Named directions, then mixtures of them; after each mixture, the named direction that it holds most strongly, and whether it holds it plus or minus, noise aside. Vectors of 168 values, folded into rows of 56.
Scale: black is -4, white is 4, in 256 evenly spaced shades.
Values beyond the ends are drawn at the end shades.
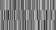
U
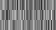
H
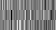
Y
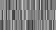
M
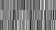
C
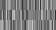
M, minus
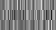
H, minus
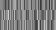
U, minus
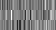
Y, minus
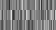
M, plus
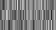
H, minus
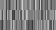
M, plus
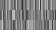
M, minus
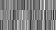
C, plus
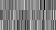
C, minus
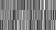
C, plus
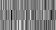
Y, plus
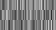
H, minus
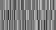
U, plus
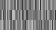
M, minus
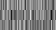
Y, plus
